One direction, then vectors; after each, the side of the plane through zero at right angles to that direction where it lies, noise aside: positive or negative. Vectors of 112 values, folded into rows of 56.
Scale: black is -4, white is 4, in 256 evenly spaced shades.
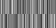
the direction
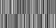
positive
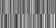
positive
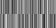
negative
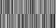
negative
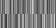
positive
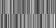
positive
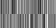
negative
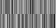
negative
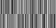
negative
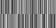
negative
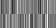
negative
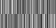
positive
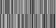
negative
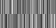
positive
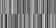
positive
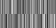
positive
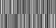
positive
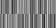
negative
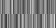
positive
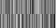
negative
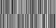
negative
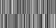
positive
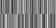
negative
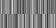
positive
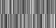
positive
